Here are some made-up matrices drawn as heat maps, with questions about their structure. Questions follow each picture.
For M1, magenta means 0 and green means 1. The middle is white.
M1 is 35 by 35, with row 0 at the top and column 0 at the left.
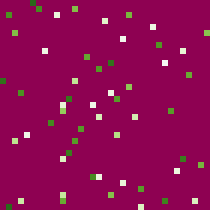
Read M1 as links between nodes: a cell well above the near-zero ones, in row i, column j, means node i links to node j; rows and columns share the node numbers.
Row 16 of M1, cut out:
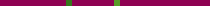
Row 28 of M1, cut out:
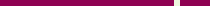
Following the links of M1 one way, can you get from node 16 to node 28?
no
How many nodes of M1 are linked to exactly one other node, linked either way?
0
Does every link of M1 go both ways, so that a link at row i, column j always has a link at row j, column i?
no
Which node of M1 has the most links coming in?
node 10
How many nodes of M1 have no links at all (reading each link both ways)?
1
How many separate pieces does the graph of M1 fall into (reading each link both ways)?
2
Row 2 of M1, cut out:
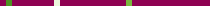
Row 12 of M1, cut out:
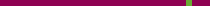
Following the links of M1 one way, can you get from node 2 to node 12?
yes
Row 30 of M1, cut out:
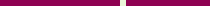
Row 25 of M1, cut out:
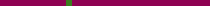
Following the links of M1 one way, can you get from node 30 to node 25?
yes
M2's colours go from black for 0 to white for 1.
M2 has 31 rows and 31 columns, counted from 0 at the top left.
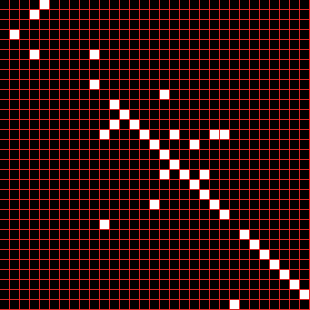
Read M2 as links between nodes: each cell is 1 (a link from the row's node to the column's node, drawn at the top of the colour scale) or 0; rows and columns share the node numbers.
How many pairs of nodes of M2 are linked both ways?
3
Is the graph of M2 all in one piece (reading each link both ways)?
no
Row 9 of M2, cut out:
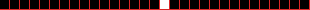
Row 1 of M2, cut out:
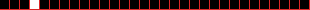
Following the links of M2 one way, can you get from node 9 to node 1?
no
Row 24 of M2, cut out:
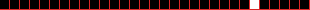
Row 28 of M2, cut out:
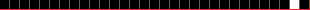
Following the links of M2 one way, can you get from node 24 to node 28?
yes
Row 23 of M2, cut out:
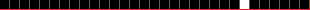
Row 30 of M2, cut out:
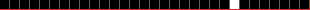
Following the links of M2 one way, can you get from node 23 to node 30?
yes
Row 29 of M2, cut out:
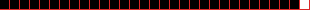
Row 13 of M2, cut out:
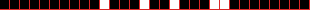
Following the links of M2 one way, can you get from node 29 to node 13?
no
